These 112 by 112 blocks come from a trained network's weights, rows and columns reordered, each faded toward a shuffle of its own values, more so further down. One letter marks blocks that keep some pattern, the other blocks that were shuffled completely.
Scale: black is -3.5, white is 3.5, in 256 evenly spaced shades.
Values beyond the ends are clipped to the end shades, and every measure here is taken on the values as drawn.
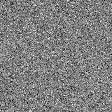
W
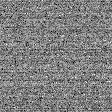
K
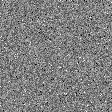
W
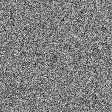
W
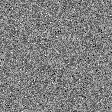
W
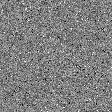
W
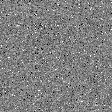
K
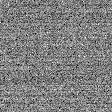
K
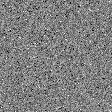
W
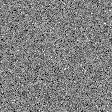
W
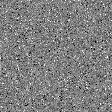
K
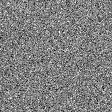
W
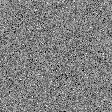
W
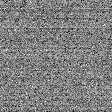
K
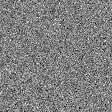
W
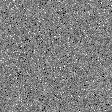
W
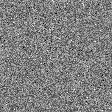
W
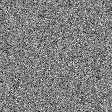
W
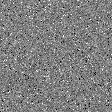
W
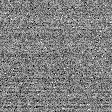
K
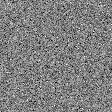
W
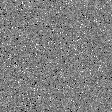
W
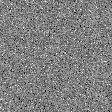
W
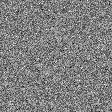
W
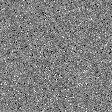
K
